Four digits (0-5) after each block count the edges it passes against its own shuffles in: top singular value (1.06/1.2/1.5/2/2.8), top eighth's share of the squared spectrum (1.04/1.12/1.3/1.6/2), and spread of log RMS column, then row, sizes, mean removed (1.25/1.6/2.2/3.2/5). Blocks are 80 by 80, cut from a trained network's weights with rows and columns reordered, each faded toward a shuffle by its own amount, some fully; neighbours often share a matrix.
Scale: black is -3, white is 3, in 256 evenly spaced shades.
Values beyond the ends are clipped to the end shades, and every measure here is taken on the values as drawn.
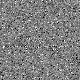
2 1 0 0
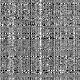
4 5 2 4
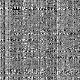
4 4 2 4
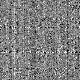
3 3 1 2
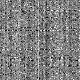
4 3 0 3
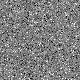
0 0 0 0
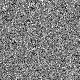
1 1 0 0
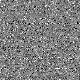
2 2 0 2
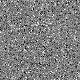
0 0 0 1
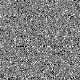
2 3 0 3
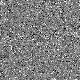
1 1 0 1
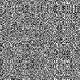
4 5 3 2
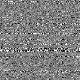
3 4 1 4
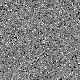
0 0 0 0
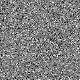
1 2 0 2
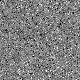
0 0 0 0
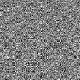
4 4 3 2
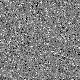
0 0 0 0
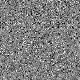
1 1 0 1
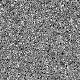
1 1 0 0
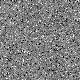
0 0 0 0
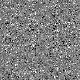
2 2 2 1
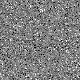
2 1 1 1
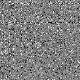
3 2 2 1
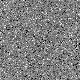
1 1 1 0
